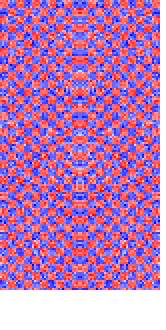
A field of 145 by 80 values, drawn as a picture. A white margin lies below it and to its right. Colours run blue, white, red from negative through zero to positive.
The left and right halves mirror each other. The histogram has two humps. The field is checkered. No overall slope runs across the table.
